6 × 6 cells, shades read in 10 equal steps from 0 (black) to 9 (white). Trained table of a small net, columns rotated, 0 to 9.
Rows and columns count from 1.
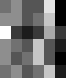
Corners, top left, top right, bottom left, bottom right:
4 0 4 1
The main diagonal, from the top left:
4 5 1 7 3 1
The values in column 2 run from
2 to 5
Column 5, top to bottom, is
8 7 6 3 3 7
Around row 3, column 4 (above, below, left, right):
4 7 1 6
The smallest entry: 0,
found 3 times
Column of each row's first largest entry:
5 5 1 4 4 5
